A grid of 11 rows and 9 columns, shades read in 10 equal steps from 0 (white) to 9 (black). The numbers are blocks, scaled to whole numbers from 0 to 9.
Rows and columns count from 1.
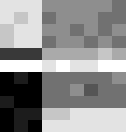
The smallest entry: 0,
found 6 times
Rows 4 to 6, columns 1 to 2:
2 1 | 7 7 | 0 0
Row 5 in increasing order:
2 3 3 3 3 3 7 7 7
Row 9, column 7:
5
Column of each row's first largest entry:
9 4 6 4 1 4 1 1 2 1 1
